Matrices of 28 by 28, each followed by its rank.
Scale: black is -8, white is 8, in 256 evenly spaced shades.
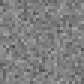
full rank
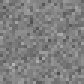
full rank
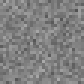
full rank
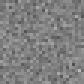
full rank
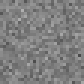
full rank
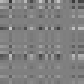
one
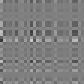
one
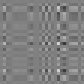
one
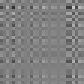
one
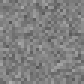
full rank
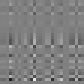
one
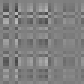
one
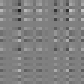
one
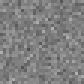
full rank
